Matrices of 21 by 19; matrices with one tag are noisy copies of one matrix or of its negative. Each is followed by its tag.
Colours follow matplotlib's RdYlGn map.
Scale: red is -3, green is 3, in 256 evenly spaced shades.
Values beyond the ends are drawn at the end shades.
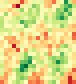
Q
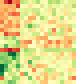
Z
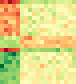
Z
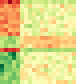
Z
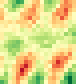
Q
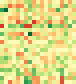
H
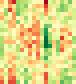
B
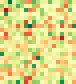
H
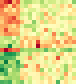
Z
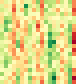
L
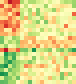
Z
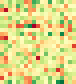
H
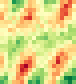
Q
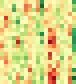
L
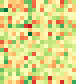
H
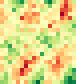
Q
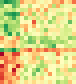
Z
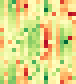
B
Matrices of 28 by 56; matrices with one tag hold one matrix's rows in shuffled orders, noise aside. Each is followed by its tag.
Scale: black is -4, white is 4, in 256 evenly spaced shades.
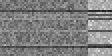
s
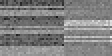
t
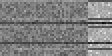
s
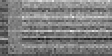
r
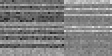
t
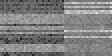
t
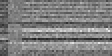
r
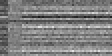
r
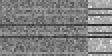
s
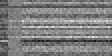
r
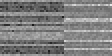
t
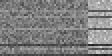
s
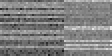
t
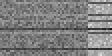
s
